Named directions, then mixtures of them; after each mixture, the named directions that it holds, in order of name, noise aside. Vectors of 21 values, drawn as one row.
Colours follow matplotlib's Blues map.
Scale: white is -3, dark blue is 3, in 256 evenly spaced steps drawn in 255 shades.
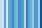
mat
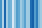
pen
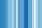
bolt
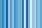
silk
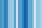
bolt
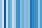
mat, pen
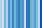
mat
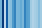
bolt, mat, pen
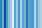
bolt, pen, silk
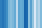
bolt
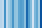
bolt, mat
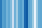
bolt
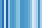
bolt, mat, pen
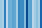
bolt, mat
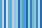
bolt, mat, pen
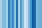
bolt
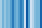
mat, pen, silk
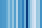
bolt, mat, silk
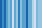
bolt, pen, silk
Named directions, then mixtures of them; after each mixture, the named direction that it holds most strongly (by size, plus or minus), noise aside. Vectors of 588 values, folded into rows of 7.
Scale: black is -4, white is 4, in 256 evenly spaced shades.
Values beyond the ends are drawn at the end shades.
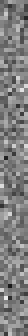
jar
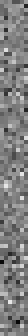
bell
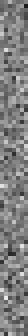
jar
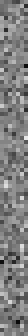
bell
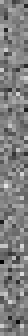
bell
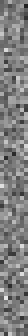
jar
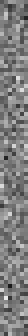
jar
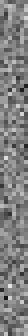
jar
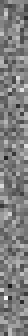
jar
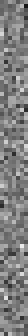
jar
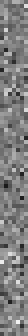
bell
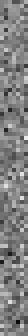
bell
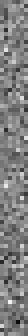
bell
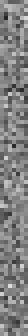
jar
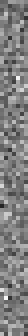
jar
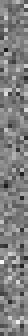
bell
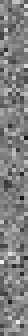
bell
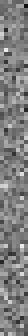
bell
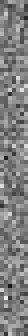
jar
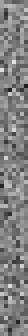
jar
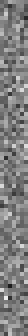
jar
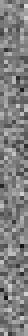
jar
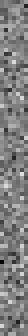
bell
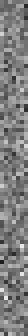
jar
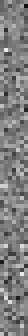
bell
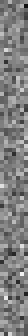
jar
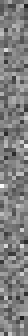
jar
